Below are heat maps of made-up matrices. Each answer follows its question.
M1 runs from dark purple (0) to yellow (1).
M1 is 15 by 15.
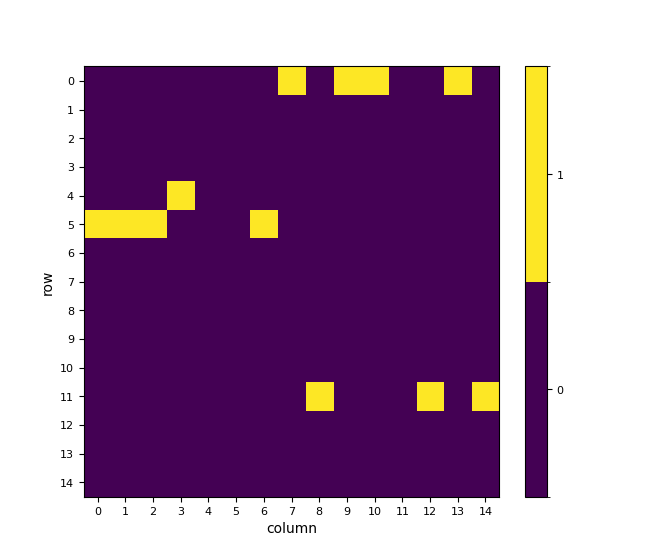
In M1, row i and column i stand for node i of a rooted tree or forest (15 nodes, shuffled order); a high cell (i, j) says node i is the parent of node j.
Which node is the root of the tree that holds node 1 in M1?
5
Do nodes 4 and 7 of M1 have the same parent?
no
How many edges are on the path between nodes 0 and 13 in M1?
1
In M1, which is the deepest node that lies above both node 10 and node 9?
0
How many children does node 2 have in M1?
0
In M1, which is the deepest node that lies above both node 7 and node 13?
0
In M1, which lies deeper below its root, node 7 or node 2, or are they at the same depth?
node 7
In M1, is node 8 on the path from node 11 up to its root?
no
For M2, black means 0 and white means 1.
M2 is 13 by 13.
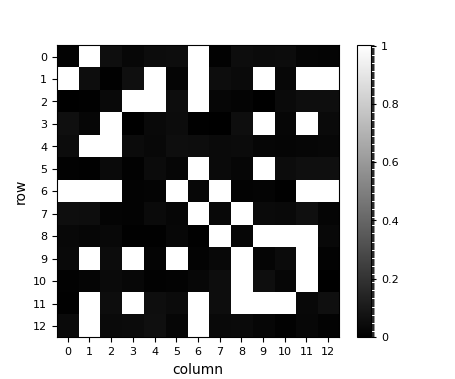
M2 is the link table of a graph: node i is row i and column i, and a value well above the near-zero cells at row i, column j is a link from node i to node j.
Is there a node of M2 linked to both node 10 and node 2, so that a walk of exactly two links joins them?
no
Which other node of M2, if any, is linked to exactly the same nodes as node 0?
node 12
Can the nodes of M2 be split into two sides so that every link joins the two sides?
no
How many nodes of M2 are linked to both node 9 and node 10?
2
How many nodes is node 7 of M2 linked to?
2
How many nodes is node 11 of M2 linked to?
6
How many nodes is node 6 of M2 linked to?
7
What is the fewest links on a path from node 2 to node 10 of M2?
3
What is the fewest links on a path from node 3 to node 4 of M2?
2
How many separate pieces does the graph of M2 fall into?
1
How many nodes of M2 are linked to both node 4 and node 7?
0
